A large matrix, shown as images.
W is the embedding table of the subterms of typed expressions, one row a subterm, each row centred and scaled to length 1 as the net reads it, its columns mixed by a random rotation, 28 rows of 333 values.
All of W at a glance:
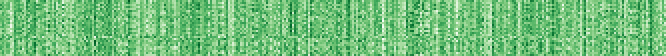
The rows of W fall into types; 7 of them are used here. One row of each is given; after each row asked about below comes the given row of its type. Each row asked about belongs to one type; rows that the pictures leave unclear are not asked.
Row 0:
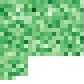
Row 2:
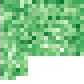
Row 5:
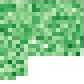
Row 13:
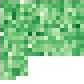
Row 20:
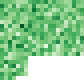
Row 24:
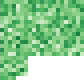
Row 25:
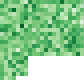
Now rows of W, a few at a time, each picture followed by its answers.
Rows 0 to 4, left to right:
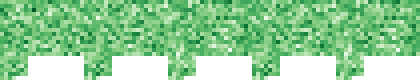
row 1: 0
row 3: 0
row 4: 2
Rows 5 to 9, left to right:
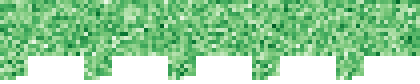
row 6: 13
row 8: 20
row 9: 25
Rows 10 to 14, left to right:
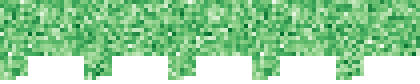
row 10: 13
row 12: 13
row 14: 5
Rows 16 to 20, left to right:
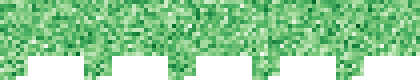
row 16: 5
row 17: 0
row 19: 24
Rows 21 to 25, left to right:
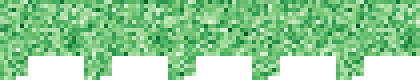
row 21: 25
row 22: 25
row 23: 24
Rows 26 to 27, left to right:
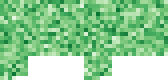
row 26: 0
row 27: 13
